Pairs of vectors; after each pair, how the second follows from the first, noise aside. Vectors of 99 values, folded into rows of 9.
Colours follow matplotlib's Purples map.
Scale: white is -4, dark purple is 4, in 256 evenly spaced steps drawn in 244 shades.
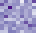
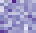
wrapped around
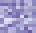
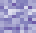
wrapped around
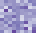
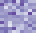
wrapped around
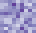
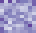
wrapped around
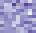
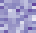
wrapped around
